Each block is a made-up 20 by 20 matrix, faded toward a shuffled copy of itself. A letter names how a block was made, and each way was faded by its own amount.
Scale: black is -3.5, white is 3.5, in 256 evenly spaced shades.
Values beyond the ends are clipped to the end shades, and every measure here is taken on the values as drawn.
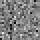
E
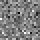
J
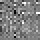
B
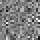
B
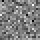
J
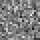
J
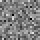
J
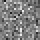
E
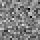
J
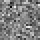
J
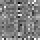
B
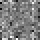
B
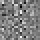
B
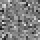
E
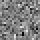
E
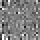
B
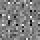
B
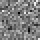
J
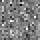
E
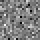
J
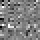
B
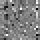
B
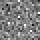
E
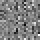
E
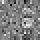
B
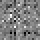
B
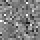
E
